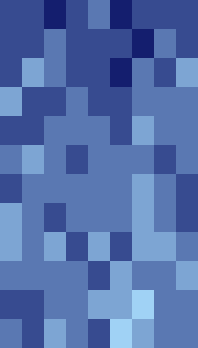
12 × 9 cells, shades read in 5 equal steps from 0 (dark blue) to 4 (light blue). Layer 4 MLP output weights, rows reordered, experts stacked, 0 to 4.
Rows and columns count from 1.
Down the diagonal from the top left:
1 1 2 2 2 2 3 2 2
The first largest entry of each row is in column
5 3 2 1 7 2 7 1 1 6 7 6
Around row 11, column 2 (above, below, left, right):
2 1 1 2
